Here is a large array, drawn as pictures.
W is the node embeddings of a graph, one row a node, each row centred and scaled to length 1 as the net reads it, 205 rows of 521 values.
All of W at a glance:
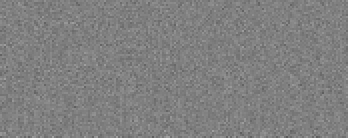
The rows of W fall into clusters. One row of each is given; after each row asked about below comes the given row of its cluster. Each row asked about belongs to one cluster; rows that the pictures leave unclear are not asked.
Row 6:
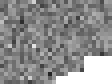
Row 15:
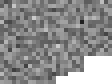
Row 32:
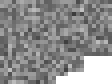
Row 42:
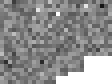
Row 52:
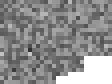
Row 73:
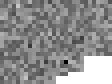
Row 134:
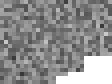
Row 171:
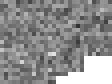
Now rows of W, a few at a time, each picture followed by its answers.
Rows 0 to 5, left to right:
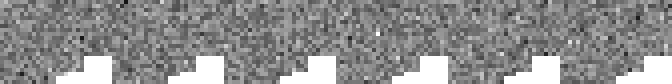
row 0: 134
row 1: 52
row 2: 15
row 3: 6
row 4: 171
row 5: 6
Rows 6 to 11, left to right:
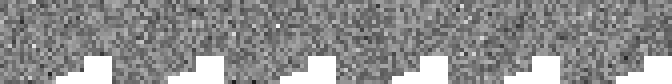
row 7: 134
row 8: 6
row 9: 15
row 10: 42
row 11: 171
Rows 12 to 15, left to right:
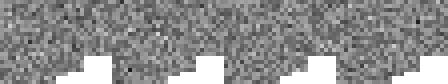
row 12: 134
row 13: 73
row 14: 32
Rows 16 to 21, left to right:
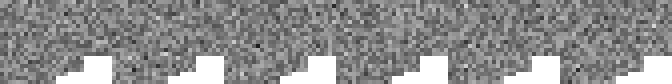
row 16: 32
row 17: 171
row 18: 6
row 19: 15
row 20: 73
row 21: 73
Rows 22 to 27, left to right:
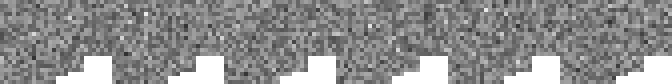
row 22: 171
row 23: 42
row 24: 134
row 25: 32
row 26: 42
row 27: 15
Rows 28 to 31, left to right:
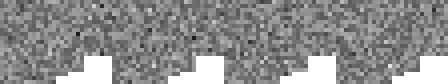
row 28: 171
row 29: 73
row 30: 52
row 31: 42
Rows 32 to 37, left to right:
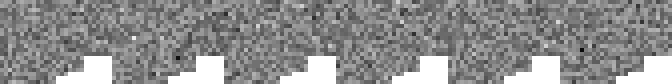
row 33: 171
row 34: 32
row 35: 32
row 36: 32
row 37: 15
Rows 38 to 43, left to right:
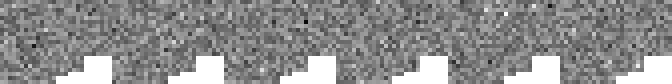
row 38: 15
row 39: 171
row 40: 15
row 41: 73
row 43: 134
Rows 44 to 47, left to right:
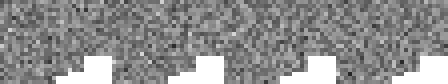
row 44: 15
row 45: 52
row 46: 73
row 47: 73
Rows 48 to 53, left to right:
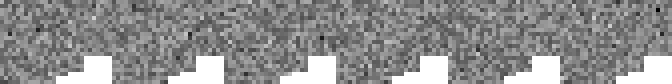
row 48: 73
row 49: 171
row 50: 134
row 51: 171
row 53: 42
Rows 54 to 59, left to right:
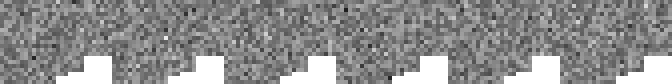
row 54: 42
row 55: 73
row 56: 6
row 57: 15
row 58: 73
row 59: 42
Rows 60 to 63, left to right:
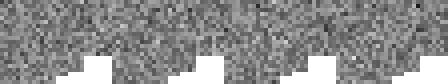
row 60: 73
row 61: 134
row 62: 171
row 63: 171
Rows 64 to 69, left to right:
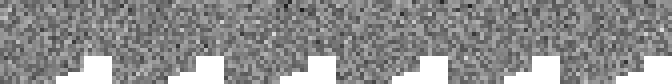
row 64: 73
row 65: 6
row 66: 134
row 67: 32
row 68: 134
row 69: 73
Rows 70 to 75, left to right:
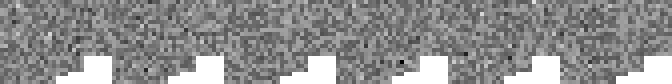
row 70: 73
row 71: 52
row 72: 15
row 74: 42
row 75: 15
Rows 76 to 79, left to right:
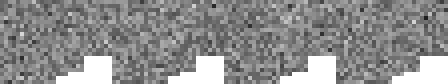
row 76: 6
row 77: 171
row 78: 15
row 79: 32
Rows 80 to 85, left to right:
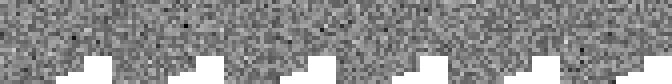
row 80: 171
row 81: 52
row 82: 15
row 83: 73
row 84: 134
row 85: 15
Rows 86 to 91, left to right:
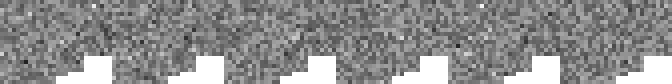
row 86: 171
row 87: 171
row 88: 171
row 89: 15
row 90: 171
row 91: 73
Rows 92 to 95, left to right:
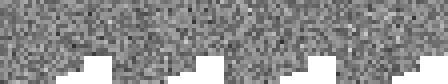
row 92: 32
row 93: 15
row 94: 73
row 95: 52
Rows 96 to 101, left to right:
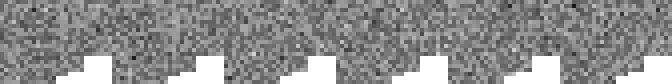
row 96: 15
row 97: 15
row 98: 32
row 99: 134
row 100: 134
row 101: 42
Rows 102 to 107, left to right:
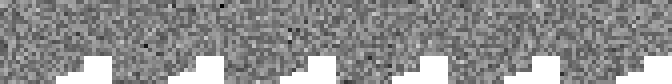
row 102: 32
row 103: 6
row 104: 15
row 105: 42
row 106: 42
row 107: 52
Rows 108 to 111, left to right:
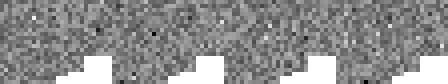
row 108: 15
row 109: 6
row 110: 73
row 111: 6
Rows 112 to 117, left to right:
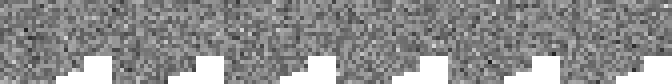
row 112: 15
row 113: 52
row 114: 52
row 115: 32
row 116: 52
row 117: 32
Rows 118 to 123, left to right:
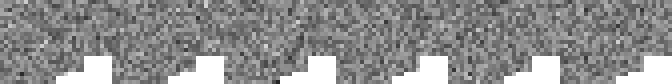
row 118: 134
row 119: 32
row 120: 171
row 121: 73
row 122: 6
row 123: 73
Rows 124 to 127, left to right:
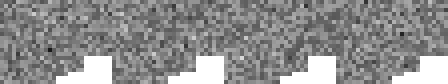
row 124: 52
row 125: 134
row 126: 171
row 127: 32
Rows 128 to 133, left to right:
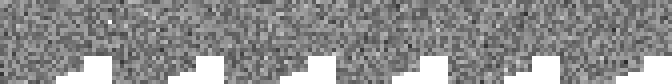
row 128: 32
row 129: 52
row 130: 52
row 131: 134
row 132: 42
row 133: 73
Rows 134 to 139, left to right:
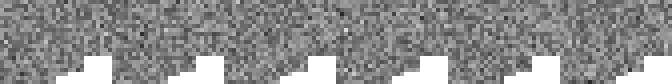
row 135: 52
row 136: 6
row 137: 32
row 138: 52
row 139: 6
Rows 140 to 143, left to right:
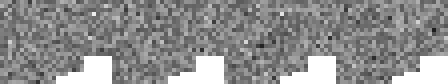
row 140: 32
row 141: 73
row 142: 42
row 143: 15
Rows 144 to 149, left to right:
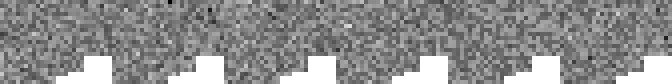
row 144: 171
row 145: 42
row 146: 134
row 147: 134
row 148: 52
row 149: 42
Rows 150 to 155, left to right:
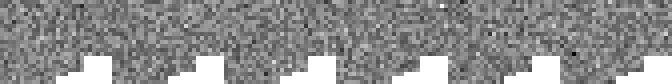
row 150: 73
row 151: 52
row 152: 134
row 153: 32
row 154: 52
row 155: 42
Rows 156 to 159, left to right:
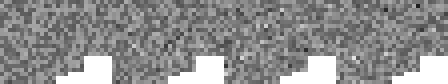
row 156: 42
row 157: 73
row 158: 32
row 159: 171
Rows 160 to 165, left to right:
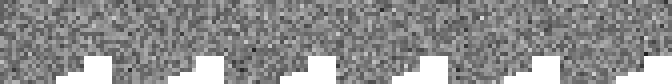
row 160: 52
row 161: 73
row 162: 52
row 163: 32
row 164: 15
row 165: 134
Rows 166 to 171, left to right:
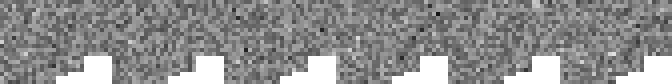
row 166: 42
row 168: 15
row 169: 171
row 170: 42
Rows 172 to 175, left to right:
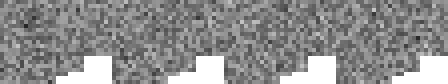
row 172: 15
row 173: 134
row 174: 134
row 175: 73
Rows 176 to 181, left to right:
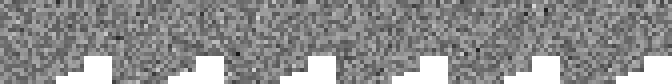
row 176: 42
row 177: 32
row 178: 42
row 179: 73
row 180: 42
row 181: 42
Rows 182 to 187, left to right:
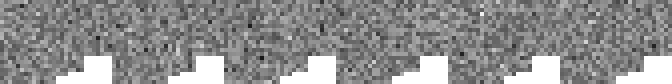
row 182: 134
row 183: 73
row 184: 15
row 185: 52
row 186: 42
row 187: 134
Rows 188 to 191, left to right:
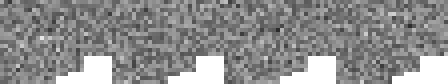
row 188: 73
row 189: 15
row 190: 73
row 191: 52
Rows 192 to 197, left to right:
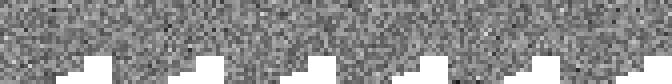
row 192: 15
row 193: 73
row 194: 171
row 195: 42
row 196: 6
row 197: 15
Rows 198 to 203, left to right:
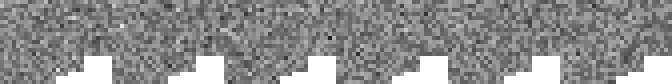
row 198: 134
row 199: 134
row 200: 42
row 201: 32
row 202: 134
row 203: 171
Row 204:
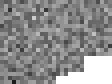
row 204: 15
